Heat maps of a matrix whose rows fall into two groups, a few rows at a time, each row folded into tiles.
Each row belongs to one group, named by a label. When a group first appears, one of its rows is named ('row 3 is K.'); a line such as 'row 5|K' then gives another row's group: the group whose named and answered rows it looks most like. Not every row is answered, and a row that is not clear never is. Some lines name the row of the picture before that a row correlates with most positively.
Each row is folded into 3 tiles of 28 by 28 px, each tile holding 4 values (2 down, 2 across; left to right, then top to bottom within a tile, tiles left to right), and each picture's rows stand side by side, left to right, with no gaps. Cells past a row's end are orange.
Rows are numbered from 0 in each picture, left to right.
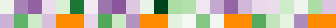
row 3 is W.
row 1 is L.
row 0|L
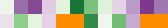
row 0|L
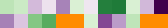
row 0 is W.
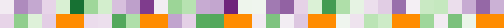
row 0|L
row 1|W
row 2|W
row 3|L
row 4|W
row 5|W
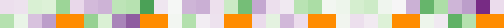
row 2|L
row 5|W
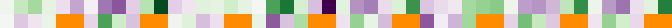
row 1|L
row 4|L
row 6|L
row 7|L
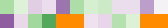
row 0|W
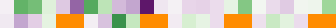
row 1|W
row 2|L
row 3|L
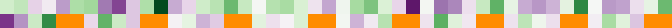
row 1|L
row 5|L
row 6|L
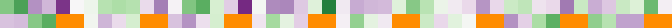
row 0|W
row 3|L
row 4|L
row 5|W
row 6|W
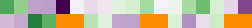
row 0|W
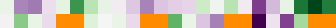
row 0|L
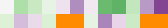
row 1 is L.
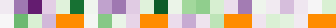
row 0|L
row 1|L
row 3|L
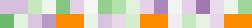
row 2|L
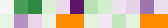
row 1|W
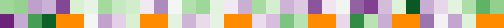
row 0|W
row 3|W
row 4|L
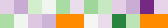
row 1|W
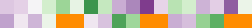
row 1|W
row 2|W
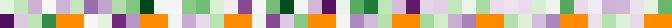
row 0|W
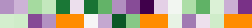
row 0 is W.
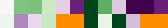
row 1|W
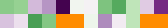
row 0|W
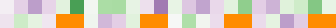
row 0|L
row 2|L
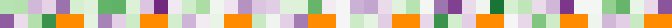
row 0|W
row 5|L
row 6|W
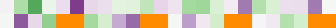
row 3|W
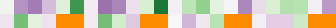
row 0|L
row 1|L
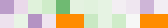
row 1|W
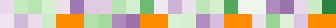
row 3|L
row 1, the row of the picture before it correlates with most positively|0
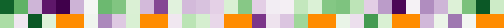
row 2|L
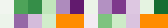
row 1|L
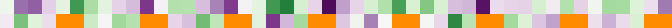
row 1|W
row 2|W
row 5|W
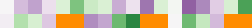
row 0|L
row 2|L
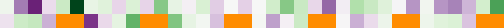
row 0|L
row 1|W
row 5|L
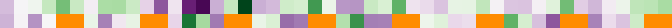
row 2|L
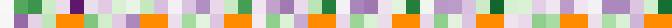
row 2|L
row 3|L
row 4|L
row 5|L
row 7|L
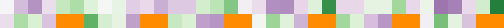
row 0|L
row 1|W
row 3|L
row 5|L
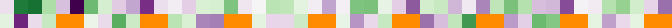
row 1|W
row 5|W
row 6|W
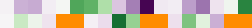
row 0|L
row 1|W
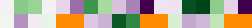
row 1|W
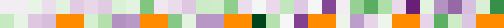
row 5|L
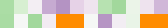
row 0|W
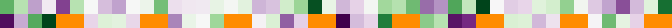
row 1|L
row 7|L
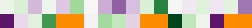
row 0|W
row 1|L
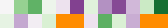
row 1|L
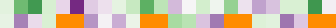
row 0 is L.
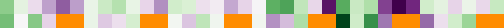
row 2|W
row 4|W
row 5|W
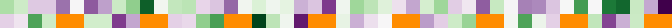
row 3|W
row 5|W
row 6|L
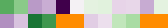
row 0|W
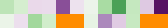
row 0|W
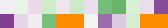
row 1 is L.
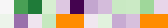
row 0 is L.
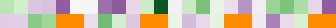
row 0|W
